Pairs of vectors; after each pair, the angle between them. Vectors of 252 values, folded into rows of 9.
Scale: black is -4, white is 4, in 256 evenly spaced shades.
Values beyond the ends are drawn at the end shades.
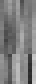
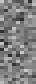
orthogonal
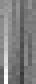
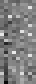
partly opposed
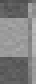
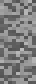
orthogonal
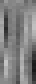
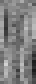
nearly parallel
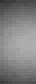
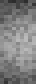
nearly parallel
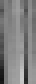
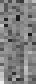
partly opposed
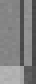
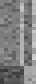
nearly opposite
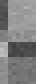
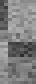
nearly parallel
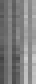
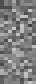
orthogonal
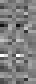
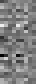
nearly opposite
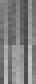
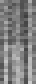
nearly parallel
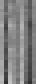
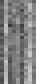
nearly opposite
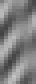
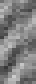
nearly parallel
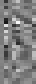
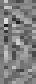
nearly opposite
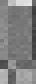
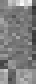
nearly parallel
